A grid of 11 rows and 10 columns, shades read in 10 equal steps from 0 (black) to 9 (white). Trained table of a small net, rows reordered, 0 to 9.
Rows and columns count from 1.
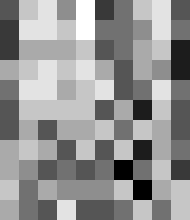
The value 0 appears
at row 9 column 7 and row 10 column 8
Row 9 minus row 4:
0 -2 -5 -3 -5 -2 -3 -2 2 1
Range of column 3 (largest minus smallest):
5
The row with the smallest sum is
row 9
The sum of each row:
56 59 48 57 60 51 51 50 38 52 49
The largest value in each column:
7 8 8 8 9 8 7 7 8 7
